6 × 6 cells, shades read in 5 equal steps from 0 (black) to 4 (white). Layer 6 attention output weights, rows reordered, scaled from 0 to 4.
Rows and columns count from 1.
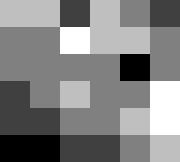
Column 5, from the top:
2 3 0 2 3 2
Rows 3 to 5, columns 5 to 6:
0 2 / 2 4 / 3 4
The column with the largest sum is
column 6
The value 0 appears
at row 3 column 5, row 6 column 1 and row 6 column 2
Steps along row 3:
same same same down up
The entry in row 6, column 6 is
3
